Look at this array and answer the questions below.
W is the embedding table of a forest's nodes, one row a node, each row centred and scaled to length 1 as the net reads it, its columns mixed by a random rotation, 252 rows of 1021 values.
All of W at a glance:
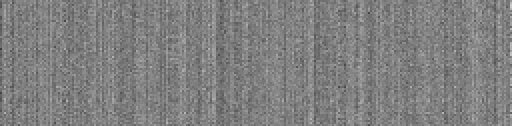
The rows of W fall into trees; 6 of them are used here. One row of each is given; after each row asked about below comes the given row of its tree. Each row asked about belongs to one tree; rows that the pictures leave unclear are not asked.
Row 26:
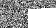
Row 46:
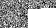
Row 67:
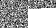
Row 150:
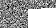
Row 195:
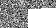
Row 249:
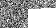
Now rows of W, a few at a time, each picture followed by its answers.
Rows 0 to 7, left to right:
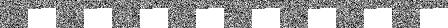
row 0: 249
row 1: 67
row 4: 195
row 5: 46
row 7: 67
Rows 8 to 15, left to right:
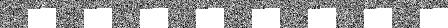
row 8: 249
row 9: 249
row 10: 195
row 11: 46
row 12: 249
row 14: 46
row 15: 46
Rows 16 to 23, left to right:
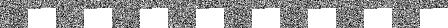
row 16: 249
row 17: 67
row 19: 67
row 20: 249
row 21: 249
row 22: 249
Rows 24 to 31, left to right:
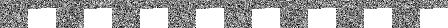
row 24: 195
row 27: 195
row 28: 195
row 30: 249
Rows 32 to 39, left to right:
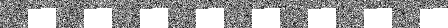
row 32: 249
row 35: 46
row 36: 46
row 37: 249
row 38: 67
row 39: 195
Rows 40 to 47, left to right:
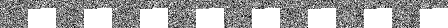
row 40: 249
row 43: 67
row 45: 195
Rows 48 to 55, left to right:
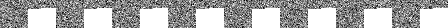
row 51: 26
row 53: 249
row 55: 46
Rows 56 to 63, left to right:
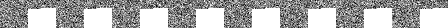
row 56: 46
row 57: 46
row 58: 67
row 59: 249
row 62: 46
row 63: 195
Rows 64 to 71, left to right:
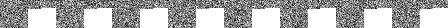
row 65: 195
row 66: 249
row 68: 249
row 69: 46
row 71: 46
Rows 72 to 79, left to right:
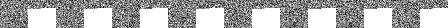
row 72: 67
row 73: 67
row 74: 46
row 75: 67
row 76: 195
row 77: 249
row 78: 249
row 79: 46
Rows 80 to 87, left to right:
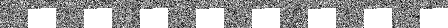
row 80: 195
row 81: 195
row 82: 46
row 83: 249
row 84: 195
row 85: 249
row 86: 195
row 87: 46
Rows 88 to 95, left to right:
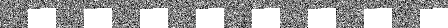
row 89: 67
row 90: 150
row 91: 46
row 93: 195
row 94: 67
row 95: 249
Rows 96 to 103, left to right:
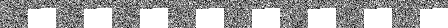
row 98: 46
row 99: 195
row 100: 249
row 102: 249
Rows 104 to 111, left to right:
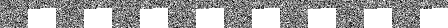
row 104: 46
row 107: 67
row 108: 46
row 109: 67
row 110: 249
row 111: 46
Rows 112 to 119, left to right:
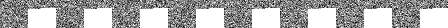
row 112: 46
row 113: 249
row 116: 67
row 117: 67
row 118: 46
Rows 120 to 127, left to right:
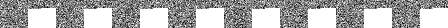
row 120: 67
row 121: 67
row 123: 67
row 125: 46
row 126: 67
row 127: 46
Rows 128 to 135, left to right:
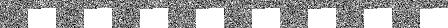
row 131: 195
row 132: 67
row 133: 150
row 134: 26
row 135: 67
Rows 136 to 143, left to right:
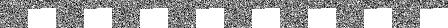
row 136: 195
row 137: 46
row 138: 195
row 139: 249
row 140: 195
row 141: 67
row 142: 195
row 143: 67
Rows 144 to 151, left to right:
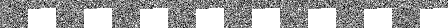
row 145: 67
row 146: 249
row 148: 67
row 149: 67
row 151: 249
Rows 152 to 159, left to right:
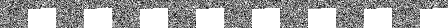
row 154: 195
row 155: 67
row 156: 195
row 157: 67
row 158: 46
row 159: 249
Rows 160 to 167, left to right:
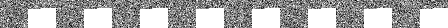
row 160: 249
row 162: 46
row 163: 67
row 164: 46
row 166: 67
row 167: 195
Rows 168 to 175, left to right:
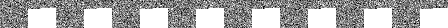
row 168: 46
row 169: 195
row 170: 67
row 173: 249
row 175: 67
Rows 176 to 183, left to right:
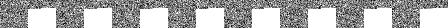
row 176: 195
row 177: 67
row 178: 195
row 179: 46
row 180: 46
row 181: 249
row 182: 249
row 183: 67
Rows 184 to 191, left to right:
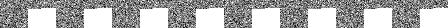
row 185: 46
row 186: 249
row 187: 46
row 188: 67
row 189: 249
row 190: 46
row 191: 46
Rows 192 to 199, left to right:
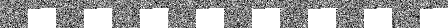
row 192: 46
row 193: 249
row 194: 46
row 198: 249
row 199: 46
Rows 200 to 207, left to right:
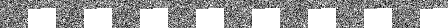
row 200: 249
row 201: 249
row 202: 249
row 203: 249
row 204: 67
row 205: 249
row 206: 67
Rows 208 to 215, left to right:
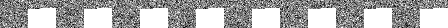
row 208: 46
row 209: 249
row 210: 67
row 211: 46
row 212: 249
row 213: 67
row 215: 249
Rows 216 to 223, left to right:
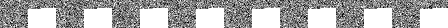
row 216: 46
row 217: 249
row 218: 67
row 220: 46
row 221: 46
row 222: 67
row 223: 46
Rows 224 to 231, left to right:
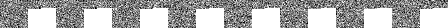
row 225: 249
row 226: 249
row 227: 26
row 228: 46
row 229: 67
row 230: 67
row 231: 195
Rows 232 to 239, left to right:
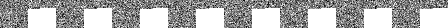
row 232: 46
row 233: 67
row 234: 46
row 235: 26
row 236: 67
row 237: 67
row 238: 249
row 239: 67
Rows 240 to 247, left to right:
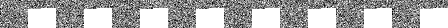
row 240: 67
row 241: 46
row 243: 46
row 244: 249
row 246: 67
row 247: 67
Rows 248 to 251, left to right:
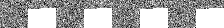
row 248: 46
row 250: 249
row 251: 195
